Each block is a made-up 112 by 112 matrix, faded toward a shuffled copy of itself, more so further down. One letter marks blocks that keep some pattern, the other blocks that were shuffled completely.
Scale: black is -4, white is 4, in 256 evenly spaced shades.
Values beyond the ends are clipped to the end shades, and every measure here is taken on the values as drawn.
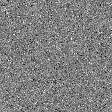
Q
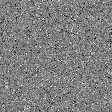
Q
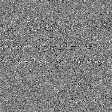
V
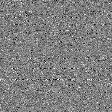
V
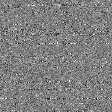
V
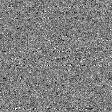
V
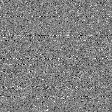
V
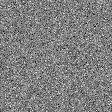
Q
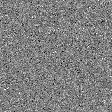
Q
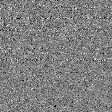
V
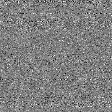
V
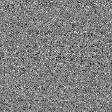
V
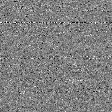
V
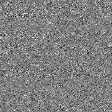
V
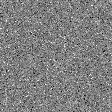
Q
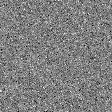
Q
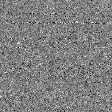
V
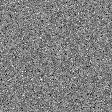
Q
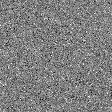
Q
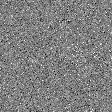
Q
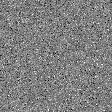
Q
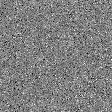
Q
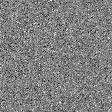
Q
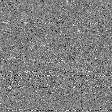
V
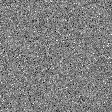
Q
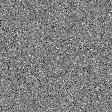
Q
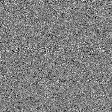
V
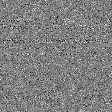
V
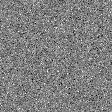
Q
